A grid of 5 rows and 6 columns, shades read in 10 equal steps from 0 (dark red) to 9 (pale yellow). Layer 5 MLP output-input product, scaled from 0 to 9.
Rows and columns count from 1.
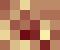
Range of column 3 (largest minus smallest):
8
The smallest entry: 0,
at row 4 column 3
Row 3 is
7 3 4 2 7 5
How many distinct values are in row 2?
4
